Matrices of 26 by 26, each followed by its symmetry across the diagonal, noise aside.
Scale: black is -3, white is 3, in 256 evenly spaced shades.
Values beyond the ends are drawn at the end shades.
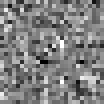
antisymmetric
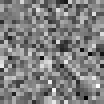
antisymmetric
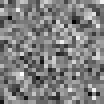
antisymmetric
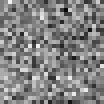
neither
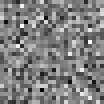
antisymmetric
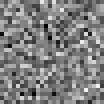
neither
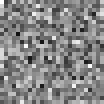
neither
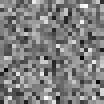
neither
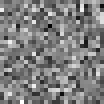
neither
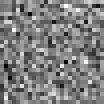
antisymmetric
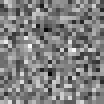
antisymmetric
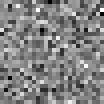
neither
